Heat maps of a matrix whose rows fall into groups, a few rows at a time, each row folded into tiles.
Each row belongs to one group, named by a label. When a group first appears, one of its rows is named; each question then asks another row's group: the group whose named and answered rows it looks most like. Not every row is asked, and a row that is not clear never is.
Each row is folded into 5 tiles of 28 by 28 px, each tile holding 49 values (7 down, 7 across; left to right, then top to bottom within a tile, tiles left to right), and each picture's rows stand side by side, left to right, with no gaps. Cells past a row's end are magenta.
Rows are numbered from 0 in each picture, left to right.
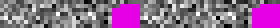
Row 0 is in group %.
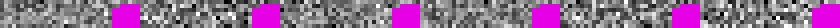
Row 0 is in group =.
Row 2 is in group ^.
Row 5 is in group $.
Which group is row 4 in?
%
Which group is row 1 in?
%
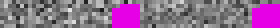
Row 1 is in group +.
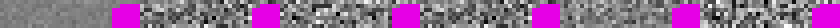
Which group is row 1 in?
+
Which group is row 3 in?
+
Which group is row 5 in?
$
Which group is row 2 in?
$
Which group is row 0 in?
$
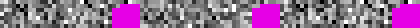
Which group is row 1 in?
$
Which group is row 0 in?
=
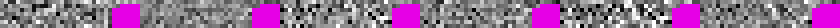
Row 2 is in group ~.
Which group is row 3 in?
^
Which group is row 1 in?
^
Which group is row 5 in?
~
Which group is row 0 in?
$
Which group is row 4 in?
~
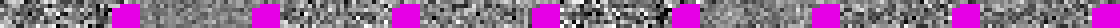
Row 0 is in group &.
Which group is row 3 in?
$
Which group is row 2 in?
$
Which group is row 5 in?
^
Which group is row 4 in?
&
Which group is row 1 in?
=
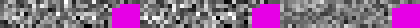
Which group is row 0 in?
%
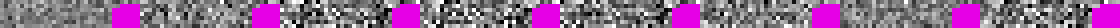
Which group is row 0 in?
+
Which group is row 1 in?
=
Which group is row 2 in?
&
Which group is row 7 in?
&
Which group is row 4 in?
&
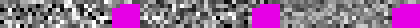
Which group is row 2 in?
=
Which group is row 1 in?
%
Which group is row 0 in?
~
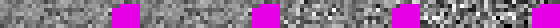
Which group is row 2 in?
&
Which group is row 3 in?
%
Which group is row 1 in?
^
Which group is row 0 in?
^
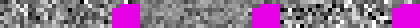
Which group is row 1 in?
^
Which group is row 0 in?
+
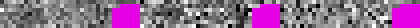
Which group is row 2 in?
~
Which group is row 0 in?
&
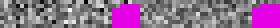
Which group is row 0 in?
=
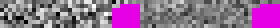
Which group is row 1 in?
+
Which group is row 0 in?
$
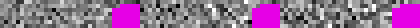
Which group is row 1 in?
~
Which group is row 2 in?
$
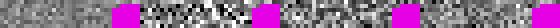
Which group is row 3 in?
^
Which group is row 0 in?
&
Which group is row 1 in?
~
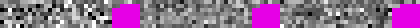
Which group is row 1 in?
=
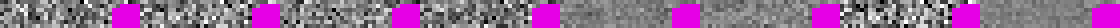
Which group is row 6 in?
=
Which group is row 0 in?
+
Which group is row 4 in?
&
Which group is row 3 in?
+
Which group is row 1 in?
=
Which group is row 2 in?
^
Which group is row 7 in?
&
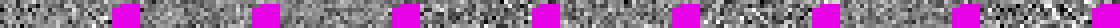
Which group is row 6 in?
+
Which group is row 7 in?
~
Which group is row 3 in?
+
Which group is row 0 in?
~
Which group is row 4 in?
$
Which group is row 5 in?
&
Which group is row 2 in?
^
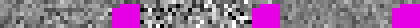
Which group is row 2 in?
$
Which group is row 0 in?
^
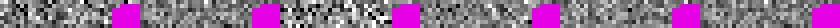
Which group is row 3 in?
~
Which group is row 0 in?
=
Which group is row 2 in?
~
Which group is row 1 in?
%
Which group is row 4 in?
+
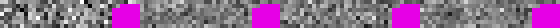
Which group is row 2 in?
%
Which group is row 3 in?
&
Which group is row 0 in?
=
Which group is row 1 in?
+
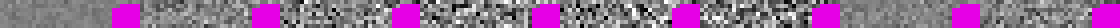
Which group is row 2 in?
^
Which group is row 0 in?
$
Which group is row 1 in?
=
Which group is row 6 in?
=
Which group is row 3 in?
$
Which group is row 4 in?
~
